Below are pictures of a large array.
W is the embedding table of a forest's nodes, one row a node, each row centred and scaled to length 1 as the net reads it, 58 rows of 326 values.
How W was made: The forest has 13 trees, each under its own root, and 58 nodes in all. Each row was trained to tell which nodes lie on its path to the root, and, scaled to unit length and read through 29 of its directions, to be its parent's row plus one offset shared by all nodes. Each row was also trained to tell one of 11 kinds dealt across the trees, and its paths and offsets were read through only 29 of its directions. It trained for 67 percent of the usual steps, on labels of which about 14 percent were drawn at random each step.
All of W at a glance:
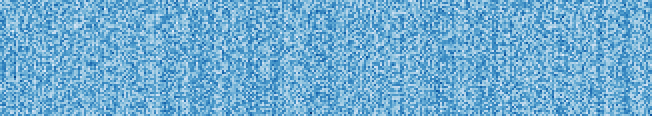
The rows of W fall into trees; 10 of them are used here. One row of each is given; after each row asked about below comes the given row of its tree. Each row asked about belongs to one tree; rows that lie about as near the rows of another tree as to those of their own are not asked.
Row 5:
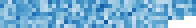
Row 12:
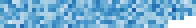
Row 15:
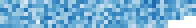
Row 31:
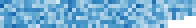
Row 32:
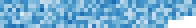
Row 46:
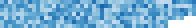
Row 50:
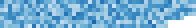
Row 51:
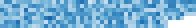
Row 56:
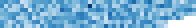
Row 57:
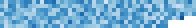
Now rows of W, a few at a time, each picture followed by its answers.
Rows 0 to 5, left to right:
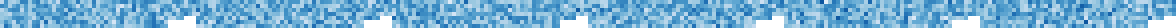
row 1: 50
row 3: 12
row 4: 57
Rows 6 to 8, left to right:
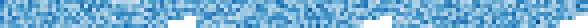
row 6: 50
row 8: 56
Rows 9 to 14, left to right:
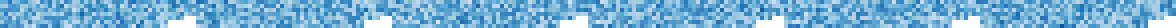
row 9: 51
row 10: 31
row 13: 12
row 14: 5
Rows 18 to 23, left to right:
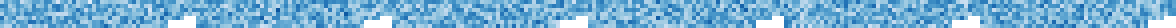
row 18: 56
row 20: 56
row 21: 15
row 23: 5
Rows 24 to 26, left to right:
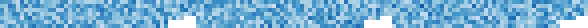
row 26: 50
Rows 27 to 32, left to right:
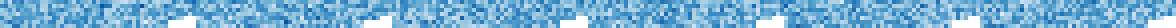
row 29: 15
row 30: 46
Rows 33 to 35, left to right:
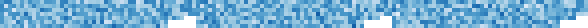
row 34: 31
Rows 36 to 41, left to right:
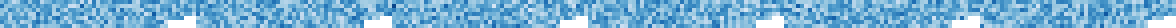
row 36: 50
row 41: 57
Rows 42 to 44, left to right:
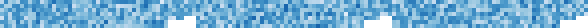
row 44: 32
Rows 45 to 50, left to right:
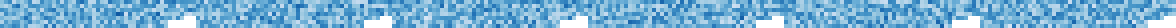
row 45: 51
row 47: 51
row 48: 50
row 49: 56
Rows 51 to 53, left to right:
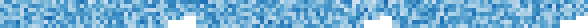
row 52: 31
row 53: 32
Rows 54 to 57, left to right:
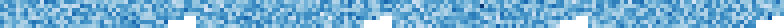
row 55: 56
